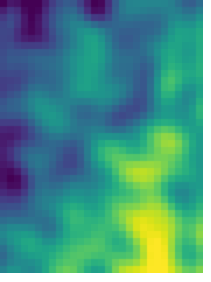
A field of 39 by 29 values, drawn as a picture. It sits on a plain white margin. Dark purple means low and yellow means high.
Ninth with the lowest average: top left. Stripes: none. Lone odd cells: none. Ninth with the highest average: bottom right. Slope: up to the bottom right.
